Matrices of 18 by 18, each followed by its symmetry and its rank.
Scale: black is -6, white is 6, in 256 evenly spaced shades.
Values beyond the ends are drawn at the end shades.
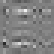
neither, rank two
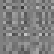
neither, rank two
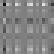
neither, rank one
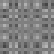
symmetric, rank one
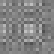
symmetric, rank two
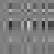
neither, rank one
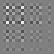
symmetric, rank one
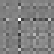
symmetric, rank two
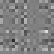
neither, rank three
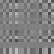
neither, rank one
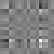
symmetric, rank one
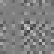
symmetric, rank two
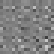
neither, rank three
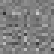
neither, rank three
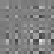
symmetric, rank two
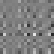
neither, rank two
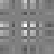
symmetric, rank one
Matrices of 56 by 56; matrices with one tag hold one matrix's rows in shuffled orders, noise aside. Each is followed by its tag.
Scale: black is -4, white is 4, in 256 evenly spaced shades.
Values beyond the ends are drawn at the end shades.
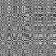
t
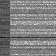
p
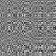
t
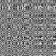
t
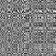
t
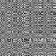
t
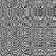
t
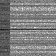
p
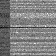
p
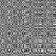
t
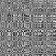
t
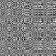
t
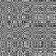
t
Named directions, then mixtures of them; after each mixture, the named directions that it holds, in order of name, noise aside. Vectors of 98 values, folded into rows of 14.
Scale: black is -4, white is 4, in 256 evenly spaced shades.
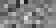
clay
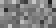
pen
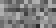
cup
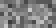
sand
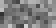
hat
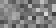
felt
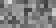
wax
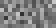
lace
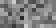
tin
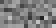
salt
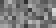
clay, salt, wax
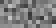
lace, salt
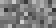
pen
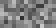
cup, salt, tin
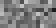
clay, cup, felt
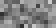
hat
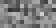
clay, cup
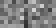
tin, wax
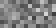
felt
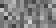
lace, tin, wax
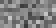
felt, salt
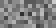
lace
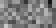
felt, pen, sand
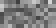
cup, hat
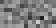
salt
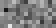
pen, salt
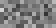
hat, lace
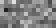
pen, tin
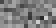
salt
